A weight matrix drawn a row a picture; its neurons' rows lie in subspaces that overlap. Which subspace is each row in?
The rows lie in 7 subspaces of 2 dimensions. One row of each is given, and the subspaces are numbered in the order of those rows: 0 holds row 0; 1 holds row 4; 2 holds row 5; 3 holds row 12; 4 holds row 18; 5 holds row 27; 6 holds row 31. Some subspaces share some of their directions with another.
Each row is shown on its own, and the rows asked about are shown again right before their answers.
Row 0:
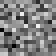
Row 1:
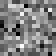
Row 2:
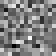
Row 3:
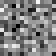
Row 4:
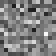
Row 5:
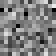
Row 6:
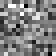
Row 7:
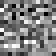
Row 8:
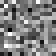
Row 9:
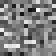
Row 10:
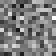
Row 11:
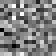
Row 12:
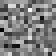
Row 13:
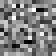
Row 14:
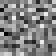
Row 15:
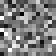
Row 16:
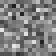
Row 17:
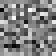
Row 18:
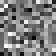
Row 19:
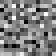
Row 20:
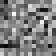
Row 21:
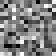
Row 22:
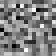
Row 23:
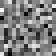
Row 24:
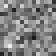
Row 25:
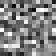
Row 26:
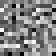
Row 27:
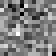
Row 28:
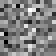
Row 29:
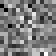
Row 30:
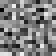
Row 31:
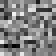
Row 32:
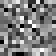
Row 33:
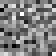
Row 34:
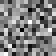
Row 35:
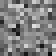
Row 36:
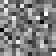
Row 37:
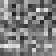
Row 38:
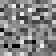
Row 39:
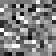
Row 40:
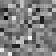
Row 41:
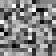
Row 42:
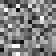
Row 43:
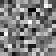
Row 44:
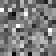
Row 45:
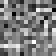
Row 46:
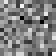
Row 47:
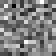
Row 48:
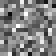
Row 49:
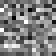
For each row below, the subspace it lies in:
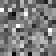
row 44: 2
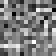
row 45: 6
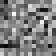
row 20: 6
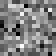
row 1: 5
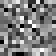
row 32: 3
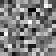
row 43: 1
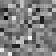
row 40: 3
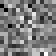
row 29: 3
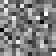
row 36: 6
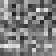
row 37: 6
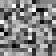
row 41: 4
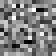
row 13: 4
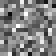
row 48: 2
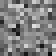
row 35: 5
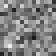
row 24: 4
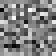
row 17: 2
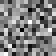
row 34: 1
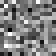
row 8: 4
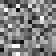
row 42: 3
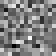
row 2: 3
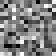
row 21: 4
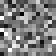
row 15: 0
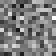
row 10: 1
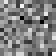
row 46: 6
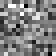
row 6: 5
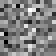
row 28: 1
